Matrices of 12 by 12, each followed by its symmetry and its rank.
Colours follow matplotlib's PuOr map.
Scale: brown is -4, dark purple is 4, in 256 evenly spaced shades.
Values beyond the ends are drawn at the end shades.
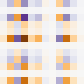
neither, rank one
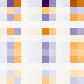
neither, rank one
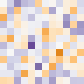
neither, full rank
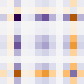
symmetric, rank one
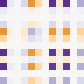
symmetric, rank one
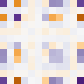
symmetric, rank two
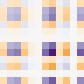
symmetric, rank one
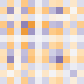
symmetric, rank two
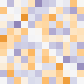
antisymmetric, full rank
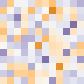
neither, full rank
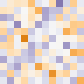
neither, full rank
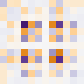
symmetric, rank two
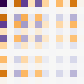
symmetric, rank one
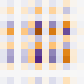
neither, rank one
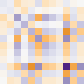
symmetric, rank two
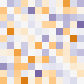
antisymmetric, full rank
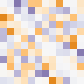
antisymmetric, full rank
